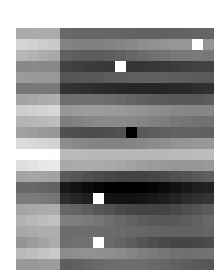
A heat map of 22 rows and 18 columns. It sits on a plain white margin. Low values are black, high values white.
Seam: vertical, 20% of the way across, the left part higher. Ninth with the highest average: middle left. Lone odd cells: 5, 4 higher and 1 lower than their neighbours. Histogram: bell-shaped. Calmest part: bottom right. Grain: streaks across.
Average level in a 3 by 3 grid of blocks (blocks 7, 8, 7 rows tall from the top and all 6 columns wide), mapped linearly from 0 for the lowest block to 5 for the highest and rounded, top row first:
311 | 522 | 410
